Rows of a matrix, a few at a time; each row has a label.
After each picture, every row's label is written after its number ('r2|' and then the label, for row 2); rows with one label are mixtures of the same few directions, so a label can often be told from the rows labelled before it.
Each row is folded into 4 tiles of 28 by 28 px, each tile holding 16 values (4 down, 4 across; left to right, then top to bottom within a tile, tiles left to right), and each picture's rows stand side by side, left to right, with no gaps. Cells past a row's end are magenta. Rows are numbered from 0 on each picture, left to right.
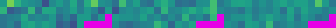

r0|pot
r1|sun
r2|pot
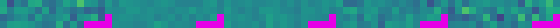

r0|sun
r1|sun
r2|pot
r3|pot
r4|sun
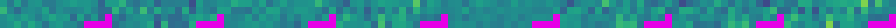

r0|sun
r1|pot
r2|pot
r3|pot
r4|sun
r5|pot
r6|pot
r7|pot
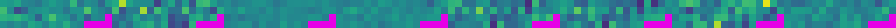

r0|sun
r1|pot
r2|sun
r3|pot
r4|pot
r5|pot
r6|pot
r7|pot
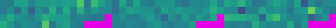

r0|pot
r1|sun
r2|sun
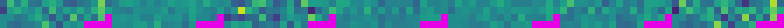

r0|sun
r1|pot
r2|sun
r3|pot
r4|sun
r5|pot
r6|sun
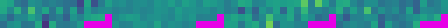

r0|pot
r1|pot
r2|pot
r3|pot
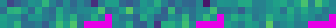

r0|pot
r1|pot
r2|pot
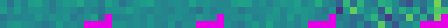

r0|sun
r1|sun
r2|pot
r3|sun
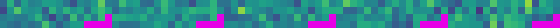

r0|sun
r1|sun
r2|sun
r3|pot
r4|pot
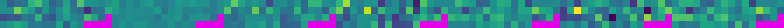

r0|sun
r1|sun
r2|pot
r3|pot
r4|sun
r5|sun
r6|sun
